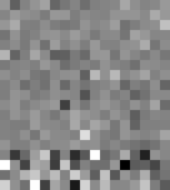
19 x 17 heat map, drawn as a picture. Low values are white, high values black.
The top part is calmer, up to a seam about 80% of the way down. The distribution is heavy-tailed on both sides. No overall slope runs across the table. No regular stripes run through it. Neither half mirrors the other. The bottom right is the ninth with the highest average.
